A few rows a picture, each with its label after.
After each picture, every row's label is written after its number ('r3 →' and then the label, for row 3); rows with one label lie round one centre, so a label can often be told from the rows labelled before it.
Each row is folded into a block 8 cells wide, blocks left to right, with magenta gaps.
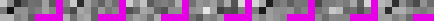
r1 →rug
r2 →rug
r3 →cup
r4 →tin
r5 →rug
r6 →tin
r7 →rug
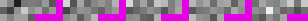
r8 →rug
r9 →cup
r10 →cup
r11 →cup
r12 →tin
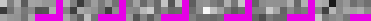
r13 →cup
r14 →rug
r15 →tin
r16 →tin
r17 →tin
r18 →rug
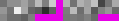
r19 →tin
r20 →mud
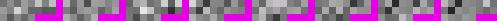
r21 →tin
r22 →cup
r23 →tin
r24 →rug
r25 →mud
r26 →mud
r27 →rug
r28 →rug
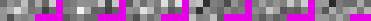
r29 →tin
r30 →tin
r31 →tin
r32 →rug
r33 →tin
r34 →rug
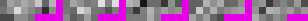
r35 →tin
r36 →tin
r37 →rug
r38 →mud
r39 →rug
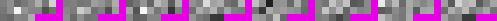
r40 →tin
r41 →tin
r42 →tin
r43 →mud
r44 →rug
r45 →mud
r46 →cup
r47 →mud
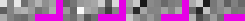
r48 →cup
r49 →tin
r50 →rug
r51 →rug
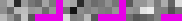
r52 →rug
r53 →rug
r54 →tin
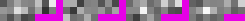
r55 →tin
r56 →rug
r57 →tin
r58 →tin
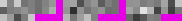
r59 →cup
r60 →rug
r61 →tin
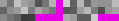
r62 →mud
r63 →cup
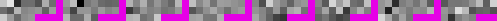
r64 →rug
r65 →rug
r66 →cup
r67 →cup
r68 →mud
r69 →mud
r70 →rug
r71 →tin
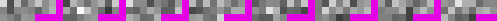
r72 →cup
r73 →tin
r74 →cup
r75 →cup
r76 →tin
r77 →mud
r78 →mud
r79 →mud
